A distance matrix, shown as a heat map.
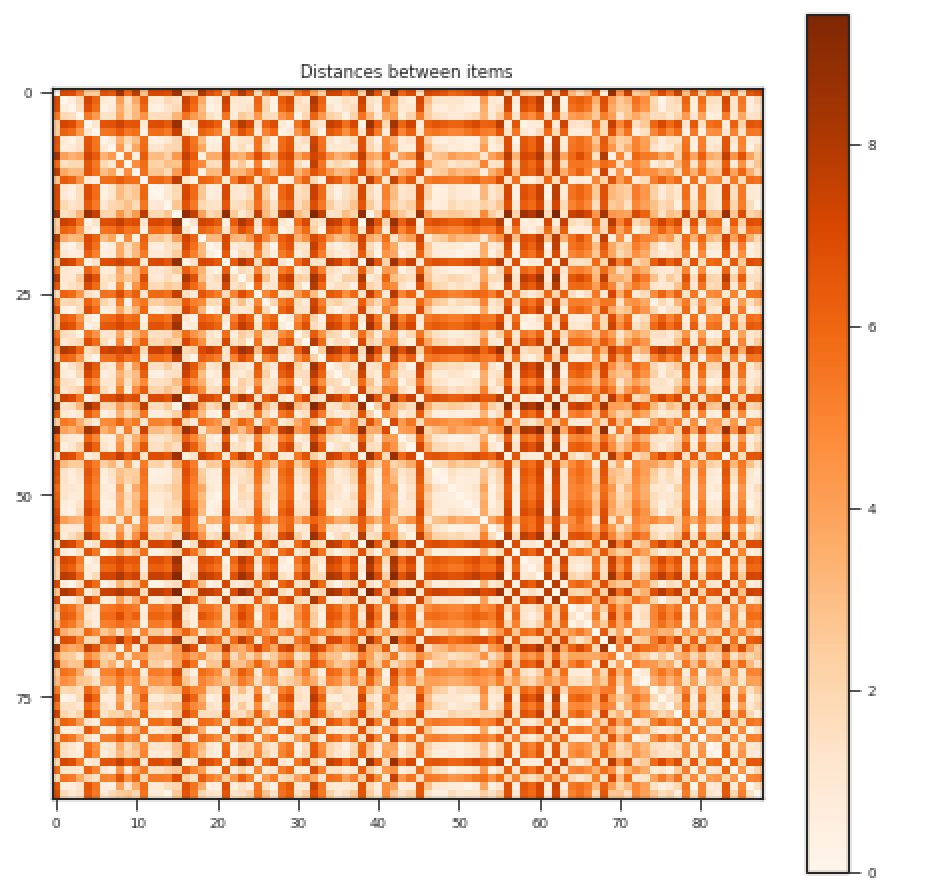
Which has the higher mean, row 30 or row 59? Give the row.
59
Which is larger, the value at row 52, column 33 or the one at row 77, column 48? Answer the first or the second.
the first
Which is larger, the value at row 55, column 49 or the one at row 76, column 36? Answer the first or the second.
the first
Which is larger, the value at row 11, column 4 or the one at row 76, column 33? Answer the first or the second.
the second
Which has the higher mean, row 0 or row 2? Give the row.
0
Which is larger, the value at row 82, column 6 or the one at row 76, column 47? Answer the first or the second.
the second
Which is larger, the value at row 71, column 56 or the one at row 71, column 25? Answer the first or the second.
the first
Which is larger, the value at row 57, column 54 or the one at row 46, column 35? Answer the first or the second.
the second
